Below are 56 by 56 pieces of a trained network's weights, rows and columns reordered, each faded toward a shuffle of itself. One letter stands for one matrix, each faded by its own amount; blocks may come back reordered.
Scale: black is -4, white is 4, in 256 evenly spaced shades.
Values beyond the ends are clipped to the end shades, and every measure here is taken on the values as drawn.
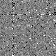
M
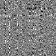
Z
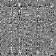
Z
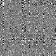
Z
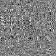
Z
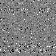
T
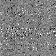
T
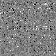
T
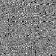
M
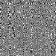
Z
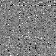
M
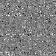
T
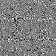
M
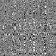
Z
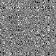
Z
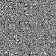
T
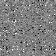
T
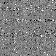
T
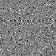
M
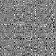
Z
